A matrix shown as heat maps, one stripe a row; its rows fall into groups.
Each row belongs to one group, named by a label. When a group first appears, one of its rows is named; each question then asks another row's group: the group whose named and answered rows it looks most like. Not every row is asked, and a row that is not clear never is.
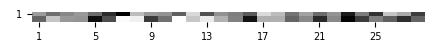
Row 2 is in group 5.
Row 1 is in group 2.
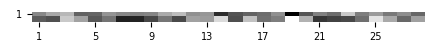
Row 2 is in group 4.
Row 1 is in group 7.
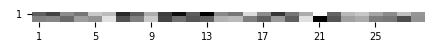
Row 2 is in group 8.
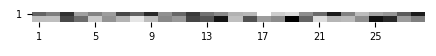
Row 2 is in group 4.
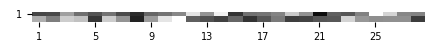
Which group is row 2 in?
7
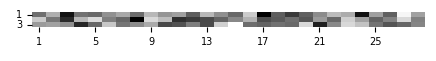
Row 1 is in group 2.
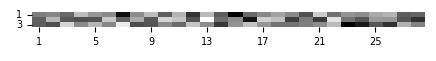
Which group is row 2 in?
5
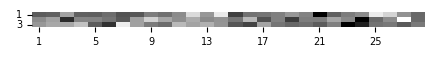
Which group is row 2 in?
2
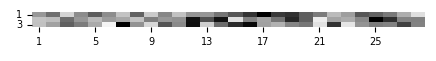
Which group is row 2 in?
4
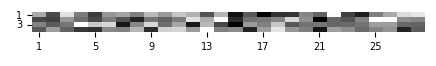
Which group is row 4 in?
5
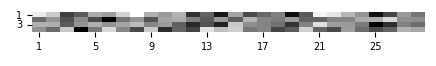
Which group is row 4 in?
8
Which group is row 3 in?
4
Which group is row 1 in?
4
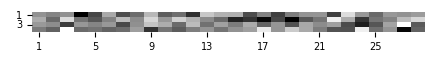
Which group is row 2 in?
7
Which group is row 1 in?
8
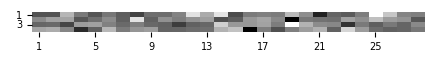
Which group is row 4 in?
8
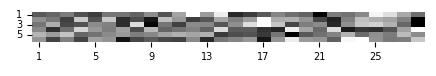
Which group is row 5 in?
7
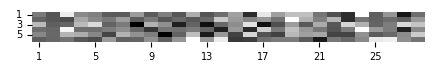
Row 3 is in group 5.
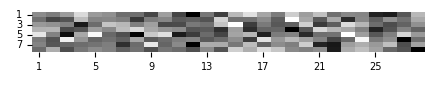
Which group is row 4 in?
4
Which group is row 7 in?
8
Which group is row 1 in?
4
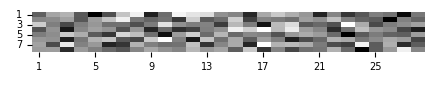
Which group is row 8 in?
2
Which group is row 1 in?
5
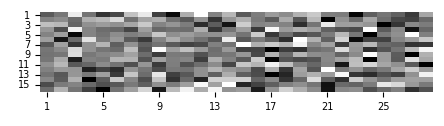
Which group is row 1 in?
5
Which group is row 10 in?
2
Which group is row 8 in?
7
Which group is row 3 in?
4
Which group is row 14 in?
8
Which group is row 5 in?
2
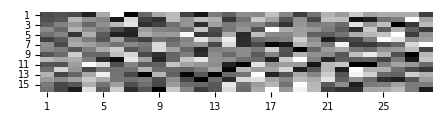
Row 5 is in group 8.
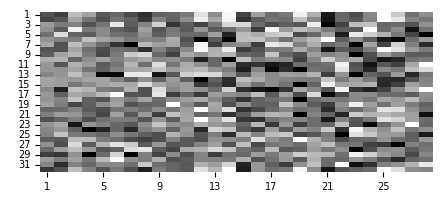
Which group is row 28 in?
5
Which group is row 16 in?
7
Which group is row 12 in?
7
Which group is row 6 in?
4
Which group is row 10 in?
4
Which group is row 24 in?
8
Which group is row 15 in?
4
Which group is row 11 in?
7
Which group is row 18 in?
7
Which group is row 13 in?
5
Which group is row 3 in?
8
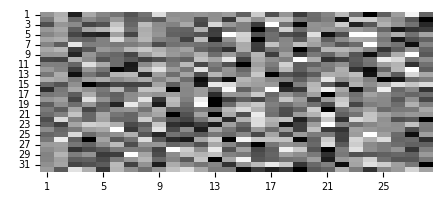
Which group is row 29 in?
5
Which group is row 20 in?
8
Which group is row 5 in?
8
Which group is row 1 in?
2
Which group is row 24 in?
8
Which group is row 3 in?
5
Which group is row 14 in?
4
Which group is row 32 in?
7
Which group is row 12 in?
2
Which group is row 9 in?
2
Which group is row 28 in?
5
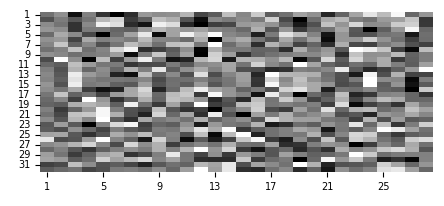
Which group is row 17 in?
5
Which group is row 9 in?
8
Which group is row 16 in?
5
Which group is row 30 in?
4
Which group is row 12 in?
7
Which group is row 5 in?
5
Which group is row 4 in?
2
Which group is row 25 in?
8
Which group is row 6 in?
8
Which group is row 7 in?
5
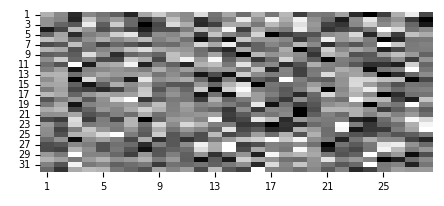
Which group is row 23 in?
7
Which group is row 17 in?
4
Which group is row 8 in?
4
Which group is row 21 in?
7
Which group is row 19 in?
2
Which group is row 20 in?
4
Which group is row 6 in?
4
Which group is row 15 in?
8
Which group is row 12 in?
2
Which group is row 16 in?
8
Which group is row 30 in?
4
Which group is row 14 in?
8
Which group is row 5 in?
2
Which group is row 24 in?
7
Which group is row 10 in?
5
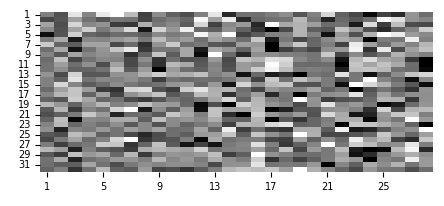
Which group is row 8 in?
2
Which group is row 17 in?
7
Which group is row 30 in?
2
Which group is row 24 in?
7
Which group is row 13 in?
7
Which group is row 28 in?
2
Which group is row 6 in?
2
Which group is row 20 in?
2
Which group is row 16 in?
5
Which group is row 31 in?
8
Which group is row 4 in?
7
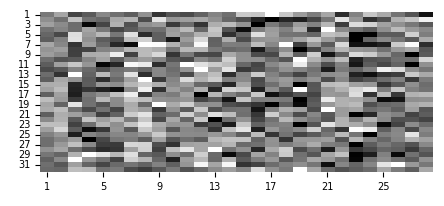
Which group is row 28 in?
5
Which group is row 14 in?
5
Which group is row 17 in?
2
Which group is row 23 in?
4
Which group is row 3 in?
8
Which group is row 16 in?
8
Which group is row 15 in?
4
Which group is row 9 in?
8
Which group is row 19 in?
7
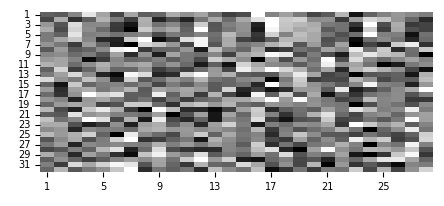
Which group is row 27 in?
2
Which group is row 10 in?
8
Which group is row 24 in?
2
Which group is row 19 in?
5
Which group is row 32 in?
2
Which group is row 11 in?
4
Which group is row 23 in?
8
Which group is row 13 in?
5
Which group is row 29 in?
2
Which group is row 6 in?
5
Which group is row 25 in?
5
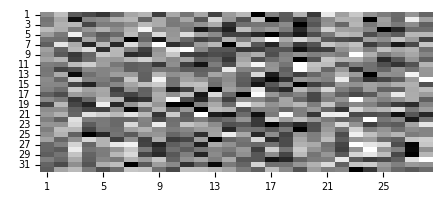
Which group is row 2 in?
2
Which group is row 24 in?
7
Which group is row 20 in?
8
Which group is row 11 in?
4
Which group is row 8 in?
7
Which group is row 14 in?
7
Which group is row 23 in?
7
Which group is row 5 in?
7
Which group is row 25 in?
8
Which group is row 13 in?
2
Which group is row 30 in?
7
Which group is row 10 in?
4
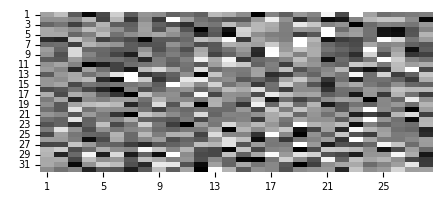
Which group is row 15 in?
5
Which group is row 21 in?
2
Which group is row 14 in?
5
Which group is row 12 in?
2
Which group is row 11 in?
8
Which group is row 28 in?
4
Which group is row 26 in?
8
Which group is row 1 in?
8
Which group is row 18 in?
2
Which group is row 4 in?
4
